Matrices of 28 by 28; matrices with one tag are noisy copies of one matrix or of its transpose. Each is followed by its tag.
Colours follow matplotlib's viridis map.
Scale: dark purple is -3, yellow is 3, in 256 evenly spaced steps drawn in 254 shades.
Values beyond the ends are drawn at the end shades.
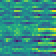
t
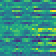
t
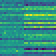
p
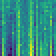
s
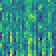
t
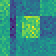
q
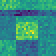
q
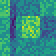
q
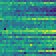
s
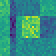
q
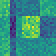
q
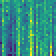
s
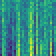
s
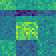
q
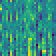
t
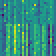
p
